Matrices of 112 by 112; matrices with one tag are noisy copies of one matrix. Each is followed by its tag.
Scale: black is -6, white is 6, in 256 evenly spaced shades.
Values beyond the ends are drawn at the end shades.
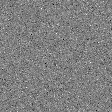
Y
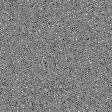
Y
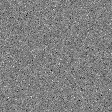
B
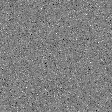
Y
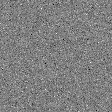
Y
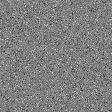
B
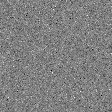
B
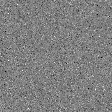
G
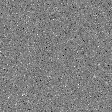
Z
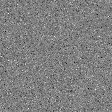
G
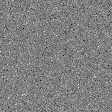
Z
